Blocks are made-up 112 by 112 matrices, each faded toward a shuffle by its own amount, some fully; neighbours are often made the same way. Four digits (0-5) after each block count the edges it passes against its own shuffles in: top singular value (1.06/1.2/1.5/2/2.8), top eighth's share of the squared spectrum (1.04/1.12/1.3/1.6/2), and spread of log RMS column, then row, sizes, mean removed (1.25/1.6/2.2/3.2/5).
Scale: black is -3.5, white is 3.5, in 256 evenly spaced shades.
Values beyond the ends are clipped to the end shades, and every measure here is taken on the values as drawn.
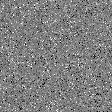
0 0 0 0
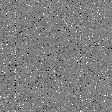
2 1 1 0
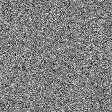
0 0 0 0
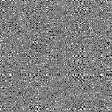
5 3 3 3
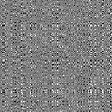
5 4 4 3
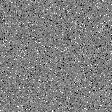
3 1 0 0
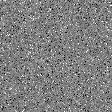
3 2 0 0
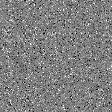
3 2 1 1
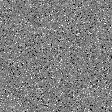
2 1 0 0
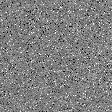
2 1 0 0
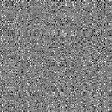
5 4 3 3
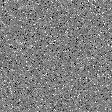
1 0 0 0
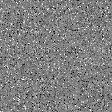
3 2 1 1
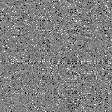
4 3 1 2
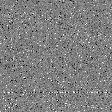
3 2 0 1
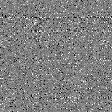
4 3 1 2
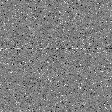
3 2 0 1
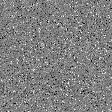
1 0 0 0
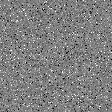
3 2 0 1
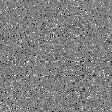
4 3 1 2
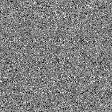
1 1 0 3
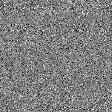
1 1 0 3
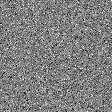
0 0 0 0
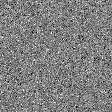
0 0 0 0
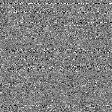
2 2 0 4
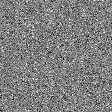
0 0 0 1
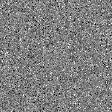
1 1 2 0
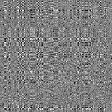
5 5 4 4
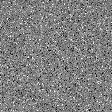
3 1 0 0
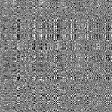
5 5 4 3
